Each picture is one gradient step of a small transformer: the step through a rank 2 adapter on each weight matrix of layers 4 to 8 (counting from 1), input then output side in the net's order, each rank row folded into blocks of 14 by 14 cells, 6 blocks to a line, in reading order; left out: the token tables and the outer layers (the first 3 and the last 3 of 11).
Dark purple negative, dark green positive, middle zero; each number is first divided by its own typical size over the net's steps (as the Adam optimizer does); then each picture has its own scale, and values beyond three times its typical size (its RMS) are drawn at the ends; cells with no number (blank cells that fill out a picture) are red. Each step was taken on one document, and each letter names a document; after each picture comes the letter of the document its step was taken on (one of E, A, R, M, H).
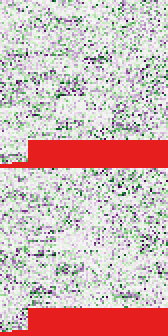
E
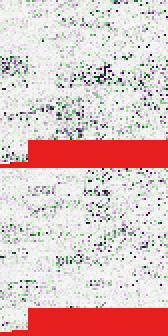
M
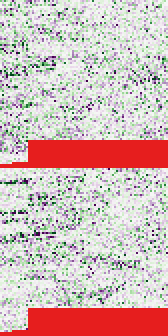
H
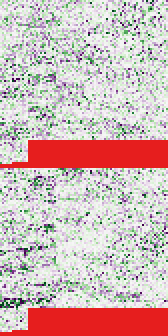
E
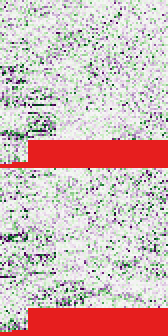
H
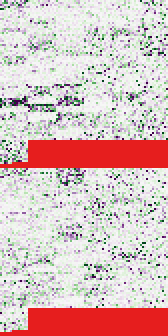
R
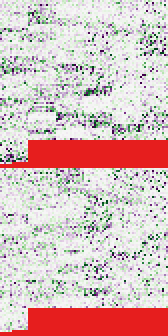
R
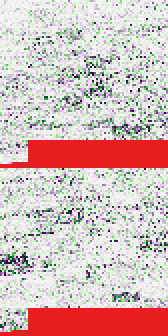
H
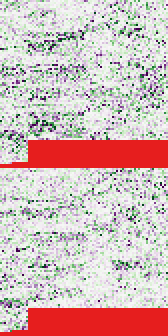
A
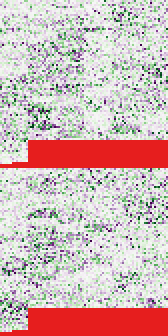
A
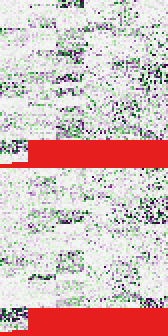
A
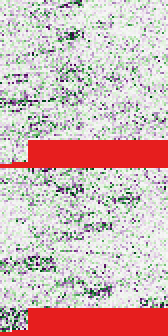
E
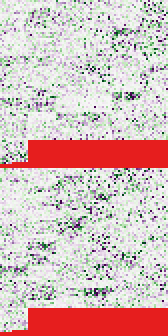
R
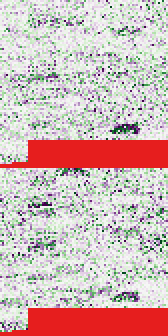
E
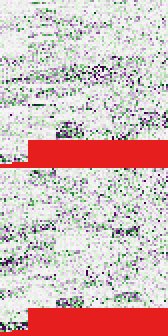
H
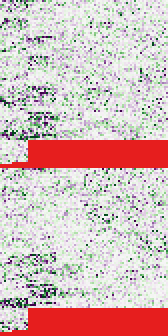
H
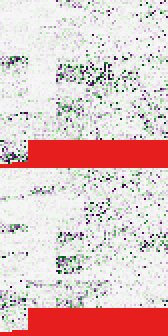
M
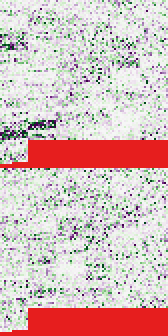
R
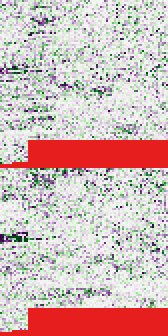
E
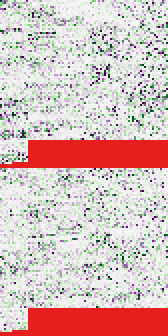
R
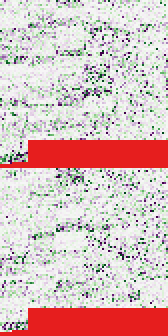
R
